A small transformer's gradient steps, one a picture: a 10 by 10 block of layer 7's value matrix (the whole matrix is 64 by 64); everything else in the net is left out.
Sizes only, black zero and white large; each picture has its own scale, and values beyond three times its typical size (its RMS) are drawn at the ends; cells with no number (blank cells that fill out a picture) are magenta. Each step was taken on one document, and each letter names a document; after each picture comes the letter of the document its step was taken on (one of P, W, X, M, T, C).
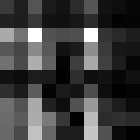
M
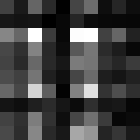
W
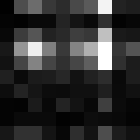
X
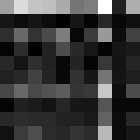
X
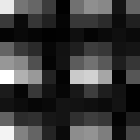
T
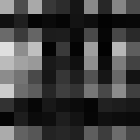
M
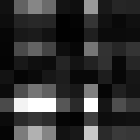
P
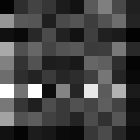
M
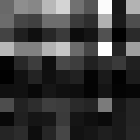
X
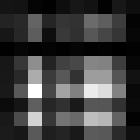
W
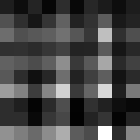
X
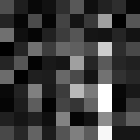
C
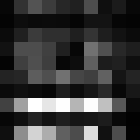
P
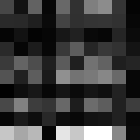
M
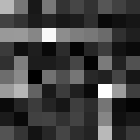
C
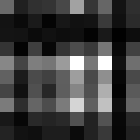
C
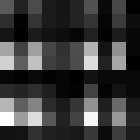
T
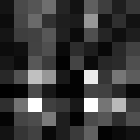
P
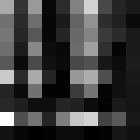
T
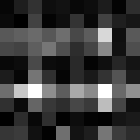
X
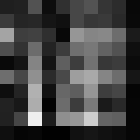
W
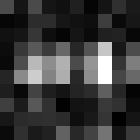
C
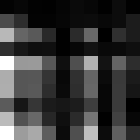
T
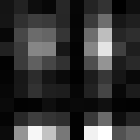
X
